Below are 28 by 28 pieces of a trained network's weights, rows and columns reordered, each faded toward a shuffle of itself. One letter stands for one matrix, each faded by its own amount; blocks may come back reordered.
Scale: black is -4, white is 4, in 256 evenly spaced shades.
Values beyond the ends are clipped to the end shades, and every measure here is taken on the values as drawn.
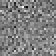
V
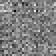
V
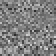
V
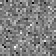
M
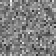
M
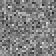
M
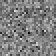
M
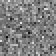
M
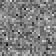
M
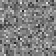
M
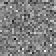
M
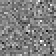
M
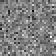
M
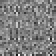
V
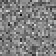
M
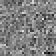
V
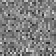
V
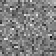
M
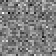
V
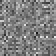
V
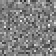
M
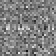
V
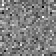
M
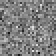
M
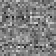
V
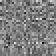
V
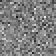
M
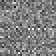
V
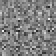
V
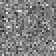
M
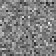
M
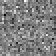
M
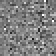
M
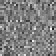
V
